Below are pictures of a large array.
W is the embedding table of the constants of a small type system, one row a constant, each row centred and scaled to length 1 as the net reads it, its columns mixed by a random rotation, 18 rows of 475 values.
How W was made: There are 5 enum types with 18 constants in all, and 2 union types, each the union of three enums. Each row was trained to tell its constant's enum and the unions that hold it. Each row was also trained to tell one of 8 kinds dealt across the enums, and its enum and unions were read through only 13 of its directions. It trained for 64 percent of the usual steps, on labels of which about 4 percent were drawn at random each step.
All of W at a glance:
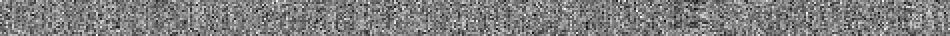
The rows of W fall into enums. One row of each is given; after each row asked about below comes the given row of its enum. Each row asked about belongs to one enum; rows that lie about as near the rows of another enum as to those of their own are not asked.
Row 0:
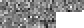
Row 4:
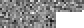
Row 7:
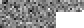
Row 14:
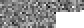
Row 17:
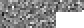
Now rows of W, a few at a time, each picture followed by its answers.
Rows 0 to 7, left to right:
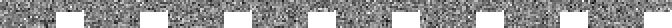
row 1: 4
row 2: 17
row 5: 4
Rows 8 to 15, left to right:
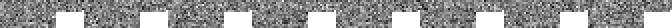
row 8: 14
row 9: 7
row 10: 4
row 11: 0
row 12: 14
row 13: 0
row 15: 17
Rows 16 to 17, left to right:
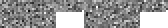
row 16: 17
